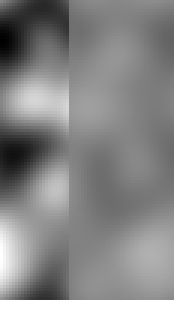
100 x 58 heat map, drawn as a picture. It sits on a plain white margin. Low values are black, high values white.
Ninth with the lowest average: top left. Seam: vertical, 40% of the way across, the right part calmer. Mirror symmetry: none. Average level on the scale: 50%. Lone odd cells: none.
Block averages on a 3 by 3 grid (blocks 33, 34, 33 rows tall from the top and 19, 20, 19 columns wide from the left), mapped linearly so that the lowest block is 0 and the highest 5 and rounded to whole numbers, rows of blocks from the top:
033 | 143 | 535
